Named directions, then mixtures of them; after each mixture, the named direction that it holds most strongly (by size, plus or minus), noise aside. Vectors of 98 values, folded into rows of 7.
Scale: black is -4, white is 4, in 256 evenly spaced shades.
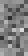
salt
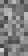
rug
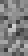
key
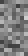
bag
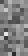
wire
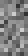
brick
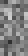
rug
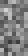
rug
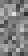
brick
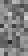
rug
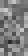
rug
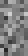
rug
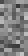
bag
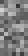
brick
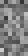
rug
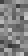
bag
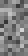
brick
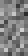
brick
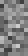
salt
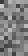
bag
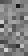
bag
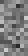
bag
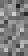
brick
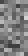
bag
